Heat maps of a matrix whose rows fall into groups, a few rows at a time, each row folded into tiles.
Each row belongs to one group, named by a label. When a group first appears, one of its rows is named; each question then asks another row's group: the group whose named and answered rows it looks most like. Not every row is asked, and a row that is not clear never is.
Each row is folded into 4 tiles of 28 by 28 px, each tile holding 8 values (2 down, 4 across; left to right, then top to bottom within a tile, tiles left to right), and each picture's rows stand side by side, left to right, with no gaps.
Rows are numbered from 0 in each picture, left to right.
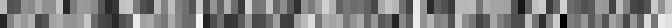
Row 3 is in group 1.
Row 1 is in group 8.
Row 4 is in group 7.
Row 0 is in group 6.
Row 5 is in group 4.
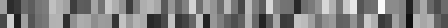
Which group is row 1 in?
6
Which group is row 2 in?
4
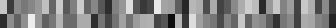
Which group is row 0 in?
6
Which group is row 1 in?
1
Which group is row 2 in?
1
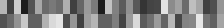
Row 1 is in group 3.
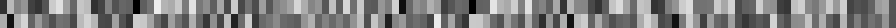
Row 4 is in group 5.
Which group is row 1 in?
5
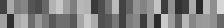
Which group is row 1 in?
4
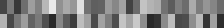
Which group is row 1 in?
6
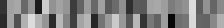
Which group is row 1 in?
5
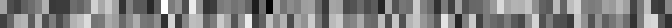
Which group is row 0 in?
4
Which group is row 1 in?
3
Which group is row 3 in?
3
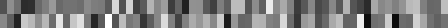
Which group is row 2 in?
8
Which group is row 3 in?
5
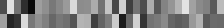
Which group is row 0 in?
5
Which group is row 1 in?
5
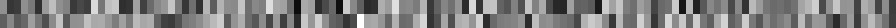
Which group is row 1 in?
4
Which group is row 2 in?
1
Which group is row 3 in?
8
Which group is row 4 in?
6
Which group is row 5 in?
8
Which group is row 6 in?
3
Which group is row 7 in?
1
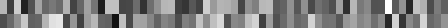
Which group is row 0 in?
3
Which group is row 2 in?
6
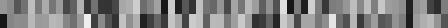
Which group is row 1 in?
7
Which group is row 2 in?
7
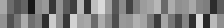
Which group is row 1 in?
6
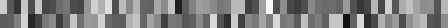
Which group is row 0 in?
4
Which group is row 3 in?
5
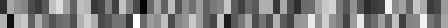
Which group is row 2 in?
4
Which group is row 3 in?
3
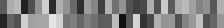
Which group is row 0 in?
8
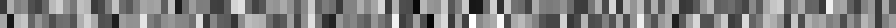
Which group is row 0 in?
1
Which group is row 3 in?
7
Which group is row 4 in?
8
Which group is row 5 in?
5
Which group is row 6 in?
4
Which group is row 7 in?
8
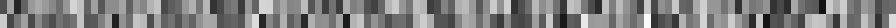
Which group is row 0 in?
5
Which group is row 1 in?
6
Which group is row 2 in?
6
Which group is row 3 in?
1
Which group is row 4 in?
7
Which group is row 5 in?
8
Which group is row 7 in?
8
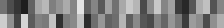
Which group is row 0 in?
5
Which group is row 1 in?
7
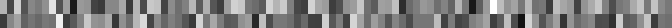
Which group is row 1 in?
6
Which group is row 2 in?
7
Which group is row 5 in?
6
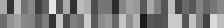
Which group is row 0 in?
3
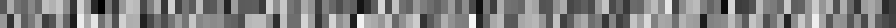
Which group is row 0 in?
1
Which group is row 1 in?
7
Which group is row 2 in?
8
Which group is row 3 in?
8
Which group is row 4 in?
3
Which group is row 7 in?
6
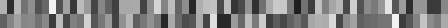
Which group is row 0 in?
3
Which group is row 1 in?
7
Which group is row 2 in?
4
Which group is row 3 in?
3
